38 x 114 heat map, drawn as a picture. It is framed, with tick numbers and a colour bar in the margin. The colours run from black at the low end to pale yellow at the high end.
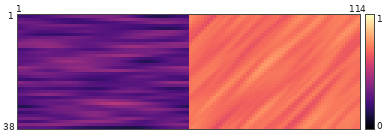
The table splits into one row of 2 panels. Panel 1,1: low, streaked across. Panel 1,2: high, slanting up to the right, faint in contrast.
